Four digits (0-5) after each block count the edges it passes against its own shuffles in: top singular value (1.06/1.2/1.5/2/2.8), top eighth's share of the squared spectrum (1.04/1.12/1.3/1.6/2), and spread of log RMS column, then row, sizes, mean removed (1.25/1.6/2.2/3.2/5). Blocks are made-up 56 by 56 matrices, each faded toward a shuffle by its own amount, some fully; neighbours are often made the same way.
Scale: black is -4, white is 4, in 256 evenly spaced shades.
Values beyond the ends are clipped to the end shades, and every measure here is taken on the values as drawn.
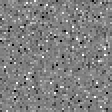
0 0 0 0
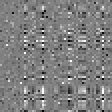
5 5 3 3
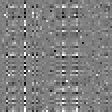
5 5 3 2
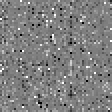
3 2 1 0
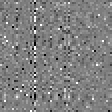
4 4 2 0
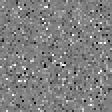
1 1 0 0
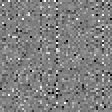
4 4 2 2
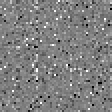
3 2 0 0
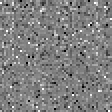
3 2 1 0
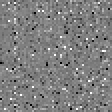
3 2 0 0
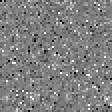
2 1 0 0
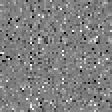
3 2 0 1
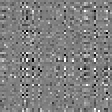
5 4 3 3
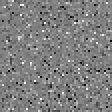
2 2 1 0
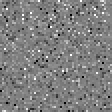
1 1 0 0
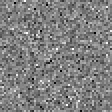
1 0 0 0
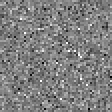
1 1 0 0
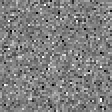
0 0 0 0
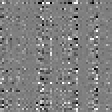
4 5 3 3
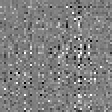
4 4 3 2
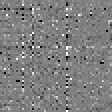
4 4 2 1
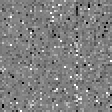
2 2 1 0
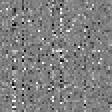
3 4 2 1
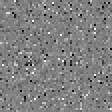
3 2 1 0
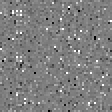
2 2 1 0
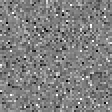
2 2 0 0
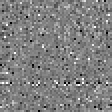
3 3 1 1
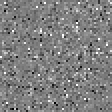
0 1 1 0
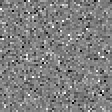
0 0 0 0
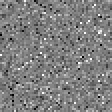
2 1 0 0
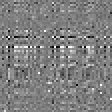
5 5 2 3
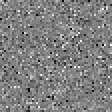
2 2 0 0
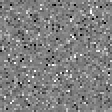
0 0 0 0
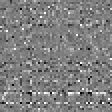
4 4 2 3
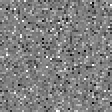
0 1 1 0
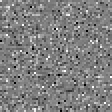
2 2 0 0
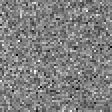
1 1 0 0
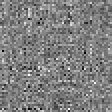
3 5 2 2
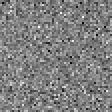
1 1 0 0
